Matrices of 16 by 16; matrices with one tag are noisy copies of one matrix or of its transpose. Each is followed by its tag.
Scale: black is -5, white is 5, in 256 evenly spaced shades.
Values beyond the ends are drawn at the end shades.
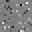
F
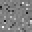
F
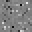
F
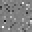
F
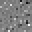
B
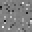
F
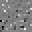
B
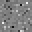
F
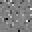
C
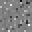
B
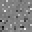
B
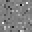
F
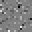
C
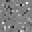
F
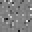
C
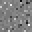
B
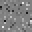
F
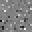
B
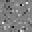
F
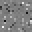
F
